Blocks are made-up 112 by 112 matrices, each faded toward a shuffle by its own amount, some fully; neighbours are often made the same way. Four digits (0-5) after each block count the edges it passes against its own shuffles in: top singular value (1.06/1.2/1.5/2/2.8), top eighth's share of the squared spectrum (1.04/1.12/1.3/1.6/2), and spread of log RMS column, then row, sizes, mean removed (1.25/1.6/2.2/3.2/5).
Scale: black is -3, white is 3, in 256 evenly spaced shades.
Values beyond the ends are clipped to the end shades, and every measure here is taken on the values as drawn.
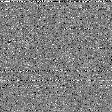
2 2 0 3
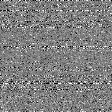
2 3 0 4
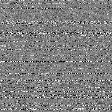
2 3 0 4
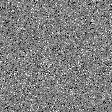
0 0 0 1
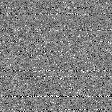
2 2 0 3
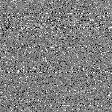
1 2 0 3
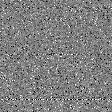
2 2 0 2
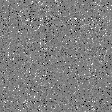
2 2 1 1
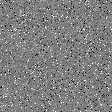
0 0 0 0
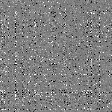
2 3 3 3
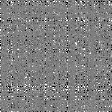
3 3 4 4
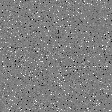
1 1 0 1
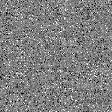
3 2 1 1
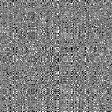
5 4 3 3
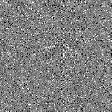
4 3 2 1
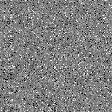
4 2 1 1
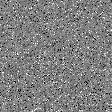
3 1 0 0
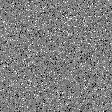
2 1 0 0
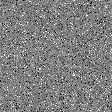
2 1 0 0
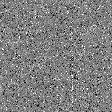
3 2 1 0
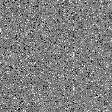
3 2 1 0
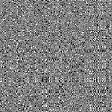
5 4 3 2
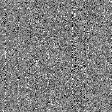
2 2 3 0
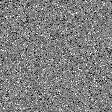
0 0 0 0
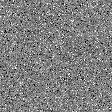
0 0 0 1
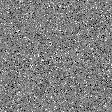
0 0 0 0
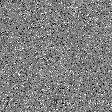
0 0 0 1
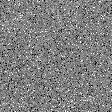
0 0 0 0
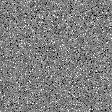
0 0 0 0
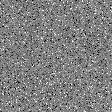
0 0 0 0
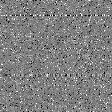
4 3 1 2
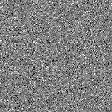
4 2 1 1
